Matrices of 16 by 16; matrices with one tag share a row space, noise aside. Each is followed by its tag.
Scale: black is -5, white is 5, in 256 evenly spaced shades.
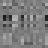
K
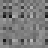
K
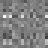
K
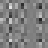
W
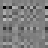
K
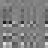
K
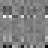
K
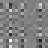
W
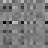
K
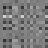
K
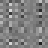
W
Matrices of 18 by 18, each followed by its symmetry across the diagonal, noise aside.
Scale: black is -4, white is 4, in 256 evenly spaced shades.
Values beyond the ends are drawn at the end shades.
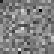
neither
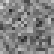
symmetric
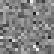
neither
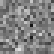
neither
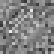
symmetric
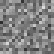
symmetric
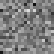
neither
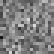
neither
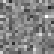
neither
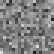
neither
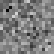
symmetric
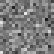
neither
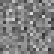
neither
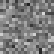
neither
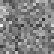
neither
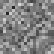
symmetric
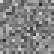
symmetric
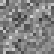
symmetric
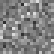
symmetric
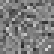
symmetric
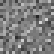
symmetric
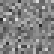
neither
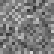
symmetric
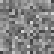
symmetric
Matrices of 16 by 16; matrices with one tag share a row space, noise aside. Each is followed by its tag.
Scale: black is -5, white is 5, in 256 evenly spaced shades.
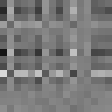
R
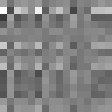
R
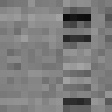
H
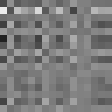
R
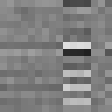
H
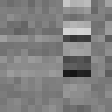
H
